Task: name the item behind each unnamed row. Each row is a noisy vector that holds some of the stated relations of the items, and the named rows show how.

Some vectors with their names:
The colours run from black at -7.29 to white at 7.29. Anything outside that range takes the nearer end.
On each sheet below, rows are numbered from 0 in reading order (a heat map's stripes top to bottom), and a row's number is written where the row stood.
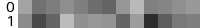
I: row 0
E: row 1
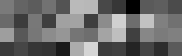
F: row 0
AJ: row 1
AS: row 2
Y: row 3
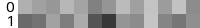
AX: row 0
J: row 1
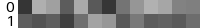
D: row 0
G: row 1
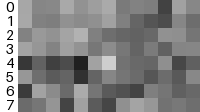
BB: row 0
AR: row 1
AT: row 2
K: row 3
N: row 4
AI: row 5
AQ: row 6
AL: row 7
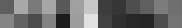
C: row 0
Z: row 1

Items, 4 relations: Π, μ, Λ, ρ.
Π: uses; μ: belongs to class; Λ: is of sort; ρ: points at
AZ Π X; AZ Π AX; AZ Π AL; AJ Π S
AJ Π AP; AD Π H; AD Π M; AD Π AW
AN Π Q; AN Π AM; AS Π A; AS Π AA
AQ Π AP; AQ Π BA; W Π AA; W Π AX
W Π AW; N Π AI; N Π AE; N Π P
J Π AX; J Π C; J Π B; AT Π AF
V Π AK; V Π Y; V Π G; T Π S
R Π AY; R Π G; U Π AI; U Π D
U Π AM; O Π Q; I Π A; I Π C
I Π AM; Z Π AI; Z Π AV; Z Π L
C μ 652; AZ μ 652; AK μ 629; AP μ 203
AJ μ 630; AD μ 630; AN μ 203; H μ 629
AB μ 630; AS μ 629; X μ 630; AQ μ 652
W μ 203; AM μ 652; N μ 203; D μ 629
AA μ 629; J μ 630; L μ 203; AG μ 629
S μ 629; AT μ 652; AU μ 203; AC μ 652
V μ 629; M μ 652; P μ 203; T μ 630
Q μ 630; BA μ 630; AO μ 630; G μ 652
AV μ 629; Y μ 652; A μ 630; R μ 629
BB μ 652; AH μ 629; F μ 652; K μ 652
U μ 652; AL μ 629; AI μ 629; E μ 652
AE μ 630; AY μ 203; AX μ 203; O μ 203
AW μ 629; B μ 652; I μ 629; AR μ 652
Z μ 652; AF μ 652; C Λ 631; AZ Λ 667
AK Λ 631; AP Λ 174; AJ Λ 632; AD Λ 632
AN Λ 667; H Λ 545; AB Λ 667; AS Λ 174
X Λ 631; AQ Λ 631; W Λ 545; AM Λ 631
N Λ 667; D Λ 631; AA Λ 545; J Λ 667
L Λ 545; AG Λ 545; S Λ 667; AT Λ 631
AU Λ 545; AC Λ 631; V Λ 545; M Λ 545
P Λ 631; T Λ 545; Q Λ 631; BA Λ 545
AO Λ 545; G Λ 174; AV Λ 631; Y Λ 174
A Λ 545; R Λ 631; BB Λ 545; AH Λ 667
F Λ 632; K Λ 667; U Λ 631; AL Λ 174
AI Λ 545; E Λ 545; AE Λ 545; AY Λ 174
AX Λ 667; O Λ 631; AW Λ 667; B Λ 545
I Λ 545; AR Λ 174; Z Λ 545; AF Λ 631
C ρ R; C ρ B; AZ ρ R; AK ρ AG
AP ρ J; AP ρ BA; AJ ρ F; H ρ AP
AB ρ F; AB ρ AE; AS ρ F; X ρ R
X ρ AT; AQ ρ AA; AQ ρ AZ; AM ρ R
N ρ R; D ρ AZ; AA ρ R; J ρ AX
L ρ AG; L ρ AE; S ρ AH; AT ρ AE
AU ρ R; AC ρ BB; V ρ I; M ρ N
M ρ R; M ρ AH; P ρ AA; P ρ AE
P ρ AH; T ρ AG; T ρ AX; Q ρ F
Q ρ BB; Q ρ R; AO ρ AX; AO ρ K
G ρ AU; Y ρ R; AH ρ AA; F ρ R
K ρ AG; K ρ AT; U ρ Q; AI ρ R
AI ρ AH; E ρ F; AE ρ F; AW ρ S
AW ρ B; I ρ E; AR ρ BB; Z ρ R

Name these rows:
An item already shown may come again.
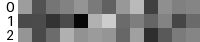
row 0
AS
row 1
AU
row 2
E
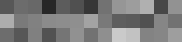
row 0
AH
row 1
AR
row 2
A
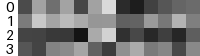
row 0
AM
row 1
AF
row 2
Y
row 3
AB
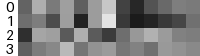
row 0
C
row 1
AZ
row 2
D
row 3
Q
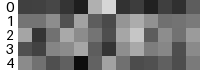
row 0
Y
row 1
AL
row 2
AE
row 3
AB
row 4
AA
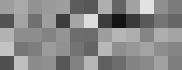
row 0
P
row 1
AM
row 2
AG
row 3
L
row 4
R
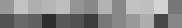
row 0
O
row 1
AH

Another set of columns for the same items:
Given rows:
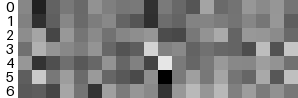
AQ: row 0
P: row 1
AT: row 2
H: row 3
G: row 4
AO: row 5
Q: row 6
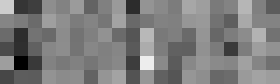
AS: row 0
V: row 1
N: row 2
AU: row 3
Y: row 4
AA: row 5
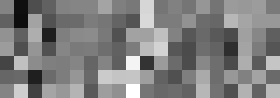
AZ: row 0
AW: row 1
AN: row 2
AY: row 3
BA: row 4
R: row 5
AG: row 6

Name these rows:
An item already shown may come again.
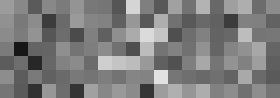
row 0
K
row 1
O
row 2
AL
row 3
N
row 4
R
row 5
AD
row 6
Q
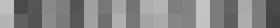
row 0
AR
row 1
AR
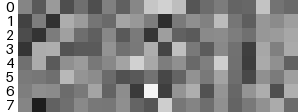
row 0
AL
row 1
AE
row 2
M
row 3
A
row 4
BB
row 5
L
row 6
J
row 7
N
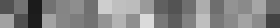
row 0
R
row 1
F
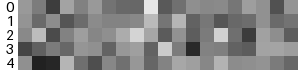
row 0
AK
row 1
AV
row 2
BB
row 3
B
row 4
AJ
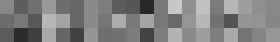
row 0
AB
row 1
E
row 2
X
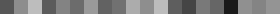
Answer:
W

